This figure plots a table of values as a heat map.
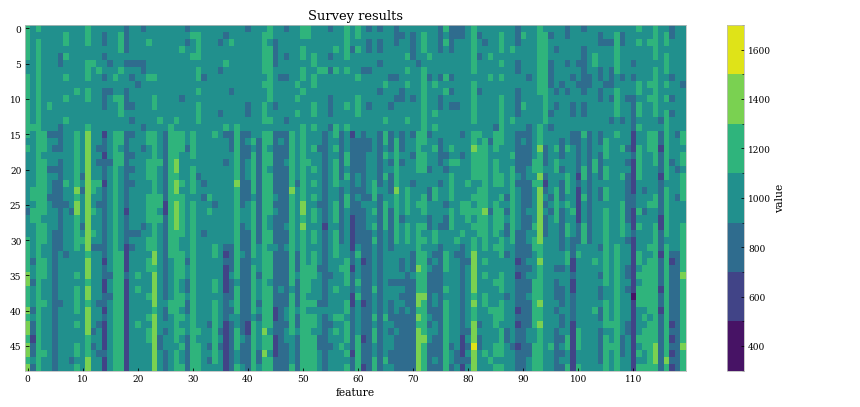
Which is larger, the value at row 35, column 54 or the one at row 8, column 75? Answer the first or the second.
the second
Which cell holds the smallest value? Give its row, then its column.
38, 110
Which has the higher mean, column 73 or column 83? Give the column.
83
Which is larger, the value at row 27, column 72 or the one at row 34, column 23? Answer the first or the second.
the second
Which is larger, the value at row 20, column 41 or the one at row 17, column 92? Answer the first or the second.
the first
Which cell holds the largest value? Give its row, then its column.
45, 81
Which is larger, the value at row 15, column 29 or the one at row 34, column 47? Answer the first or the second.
the first
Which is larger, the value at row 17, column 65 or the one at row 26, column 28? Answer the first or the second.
the second
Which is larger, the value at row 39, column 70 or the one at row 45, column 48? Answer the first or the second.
the second
